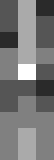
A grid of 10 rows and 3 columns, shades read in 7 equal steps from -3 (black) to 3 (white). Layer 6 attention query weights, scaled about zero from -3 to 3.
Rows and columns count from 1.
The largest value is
3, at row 5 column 2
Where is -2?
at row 1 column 3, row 3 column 1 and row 6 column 3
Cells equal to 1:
6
